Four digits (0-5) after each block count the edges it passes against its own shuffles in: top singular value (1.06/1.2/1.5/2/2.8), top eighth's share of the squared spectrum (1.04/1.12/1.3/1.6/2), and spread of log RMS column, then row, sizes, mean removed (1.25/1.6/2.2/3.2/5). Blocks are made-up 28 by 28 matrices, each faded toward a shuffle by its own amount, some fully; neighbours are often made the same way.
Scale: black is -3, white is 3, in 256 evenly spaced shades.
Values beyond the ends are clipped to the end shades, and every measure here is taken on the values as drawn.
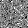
1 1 0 0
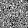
2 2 1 0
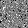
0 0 0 0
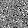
0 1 0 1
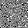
2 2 0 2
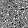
0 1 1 0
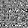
2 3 0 3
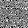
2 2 0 2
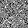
0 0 0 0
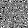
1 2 0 2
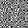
3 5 2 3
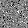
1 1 0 0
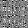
3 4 2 2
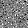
0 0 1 0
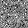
0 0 0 0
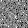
0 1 0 0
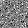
0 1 0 0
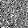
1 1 1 0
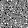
0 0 0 0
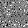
2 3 1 2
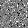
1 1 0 0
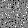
1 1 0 0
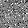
2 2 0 0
